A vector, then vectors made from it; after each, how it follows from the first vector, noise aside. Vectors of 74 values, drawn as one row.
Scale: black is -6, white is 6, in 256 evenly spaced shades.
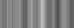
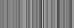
sign-scrambled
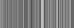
sign-scrambled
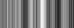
scaled up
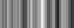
scaled up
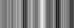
scaled up
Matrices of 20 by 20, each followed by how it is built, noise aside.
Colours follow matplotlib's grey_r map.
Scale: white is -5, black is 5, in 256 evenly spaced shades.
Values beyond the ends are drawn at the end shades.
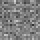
low rank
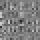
low rank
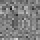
low rank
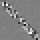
banded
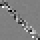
banded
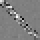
banded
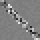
banded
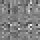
low rank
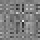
low rank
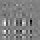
low rank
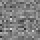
low rank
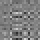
low rank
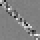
banded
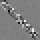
banded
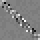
banded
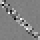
banded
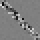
banded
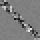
banded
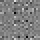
low rank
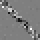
banded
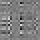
low rank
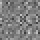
low rank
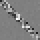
banded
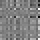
low rank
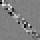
banded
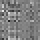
low rank
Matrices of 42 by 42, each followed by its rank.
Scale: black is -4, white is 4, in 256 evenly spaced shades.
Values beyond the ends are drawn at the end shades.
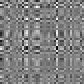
two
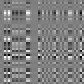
one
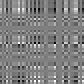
one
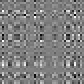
two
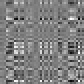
two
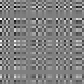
one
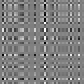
one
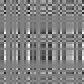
one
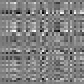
two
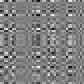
two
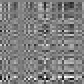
two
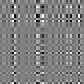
one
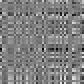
two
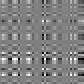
one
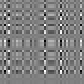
one
